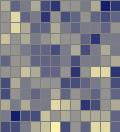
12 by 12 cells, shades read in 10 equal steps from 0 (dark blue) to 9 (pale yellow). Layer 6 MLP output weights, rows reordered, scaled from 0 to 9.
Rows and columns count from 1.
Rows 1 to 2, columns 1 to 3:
6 3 4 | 5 8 3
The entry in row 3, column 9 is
4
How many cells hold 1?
7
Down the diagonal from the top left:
6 8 6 4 3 3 5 2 4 2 6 3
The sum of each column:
52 56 55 49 47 59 49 48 44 53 57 41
